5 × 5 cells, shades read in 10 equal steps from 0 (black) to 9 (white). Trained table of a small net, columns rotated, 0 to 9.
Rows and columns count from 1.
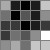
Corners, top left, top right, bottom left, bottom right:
6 7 5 7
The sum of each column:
19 13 10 15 30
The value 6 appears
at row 1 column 1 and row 5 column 2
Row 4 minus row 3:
0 2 3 4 7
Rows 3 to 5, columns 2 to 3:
2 0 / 4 3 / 6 4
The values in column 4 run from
1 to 7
